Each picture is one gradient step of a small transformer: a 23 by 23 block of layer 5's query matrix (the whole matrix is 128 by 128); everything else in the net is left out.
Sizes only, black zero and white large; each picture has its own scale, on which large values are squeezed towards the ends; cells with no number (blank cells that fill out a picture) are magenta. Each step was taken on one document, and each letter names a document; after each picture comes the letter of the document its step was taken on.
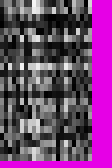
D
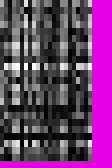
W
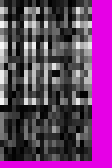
W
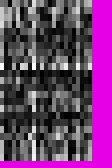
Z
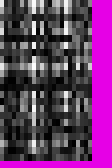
Z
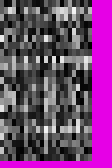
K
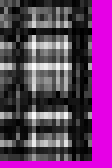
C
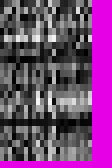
D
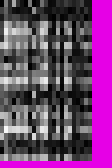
C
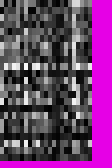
W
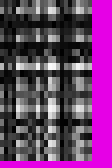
D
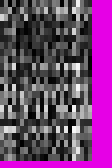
K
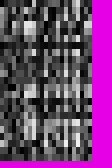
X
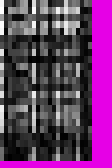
Z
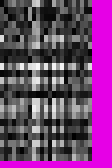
D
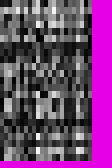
D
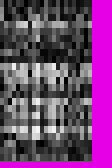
D
